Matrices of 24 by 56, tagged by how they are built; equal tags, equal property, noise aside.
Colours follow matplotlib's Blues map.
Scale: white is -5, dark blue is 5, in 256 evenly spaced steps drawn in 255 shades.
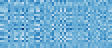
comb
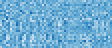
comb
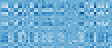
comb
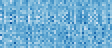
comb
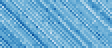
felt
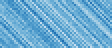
felt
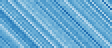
felt
